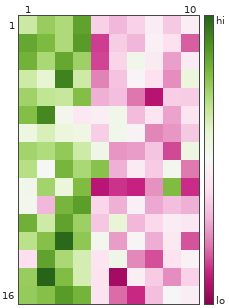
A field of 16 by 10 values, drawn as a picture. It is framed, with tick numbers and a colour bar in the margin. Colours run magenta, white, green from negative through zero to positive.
Ninth with the highest average: bottom left. Calmest part: top left. Seam: vertical, 40% of the way across, the left part higher. Average level on the scale: 50%.
